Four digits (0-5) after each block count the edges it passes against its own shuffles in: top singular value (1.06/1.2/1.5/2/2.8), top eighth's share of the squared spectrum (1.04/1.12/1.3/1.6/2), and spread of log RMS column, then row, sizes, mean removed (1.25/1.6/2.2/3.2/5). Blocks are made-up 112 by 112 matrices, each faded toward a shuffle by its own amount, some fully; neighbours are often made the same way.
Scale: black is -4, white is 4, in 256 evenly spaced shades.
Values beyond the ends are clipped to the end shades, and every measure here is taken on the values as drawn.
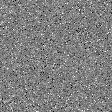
0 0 0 0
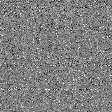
1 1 0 2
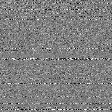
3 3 0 4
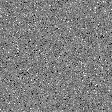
0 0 0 0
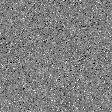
0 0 0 0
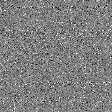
1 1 0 2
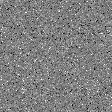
0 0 0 0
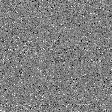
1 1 0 2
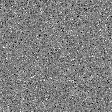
0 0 0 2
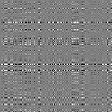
5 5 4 4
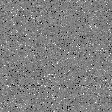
3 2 0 1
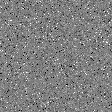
1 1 0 0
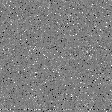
2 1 0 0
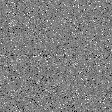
3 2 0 1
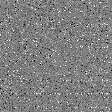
3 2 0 1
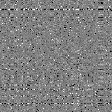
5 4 2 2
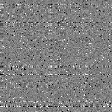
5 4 2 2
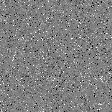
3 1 0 1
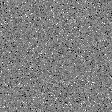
2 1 0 0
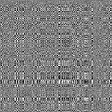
5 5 4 4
